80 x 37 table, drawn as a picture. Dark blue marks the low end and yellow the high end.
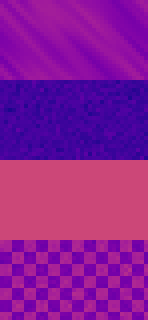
It is made of 4 by 1 panels. Panel 1,1: low, slanting down to the right, faint in contrast. Panel 2,1: very low, fine-grained, faint in contrast. Panel 3,1: middling, flat. Panel 4,1: low, checkered.
